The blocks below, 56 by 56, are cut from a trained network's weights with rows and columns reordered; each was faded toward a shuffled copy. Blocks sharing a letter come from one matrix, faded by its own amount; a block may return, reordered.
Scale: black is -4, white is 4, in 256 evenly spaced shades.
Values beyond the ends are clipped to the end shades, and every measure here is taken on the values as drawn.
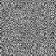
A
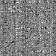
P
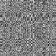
A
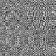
A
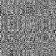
A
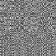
A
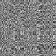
A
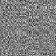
A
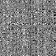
P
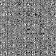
P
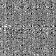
P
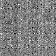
P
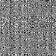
P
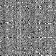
P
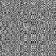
A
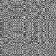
A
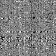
P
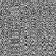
A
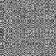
A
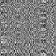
A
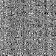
P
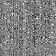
P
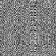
A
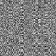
A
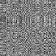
A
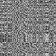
A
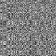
A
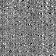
P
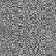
A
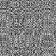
A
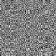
A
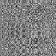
A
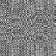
A
